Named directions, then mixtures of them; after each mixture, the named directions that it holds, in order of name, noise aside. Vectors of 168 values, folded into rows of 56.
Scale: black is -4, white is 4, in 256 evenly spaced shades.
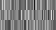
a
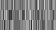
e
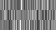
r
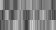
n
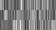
n, r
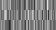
a, r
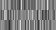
a, r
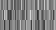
e, r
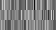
a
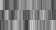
n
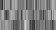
a, n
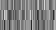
e, r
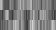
n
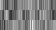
e, n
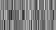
e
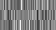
r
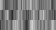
n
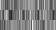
e, n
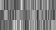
n, r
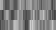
n
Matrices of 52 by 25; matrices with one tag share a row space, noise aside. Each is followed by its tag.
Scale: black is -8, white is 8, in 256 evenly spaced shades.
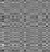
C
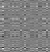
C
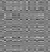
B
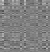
C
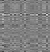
C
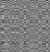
C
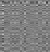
C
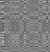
C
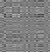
B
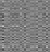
C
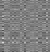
C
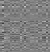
C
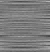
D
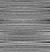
D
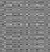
B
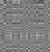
B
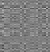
C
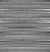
D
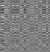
C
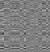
C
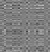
B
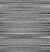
D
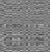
B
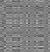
B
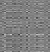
B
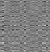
C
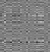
B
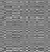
B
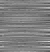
D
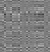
B
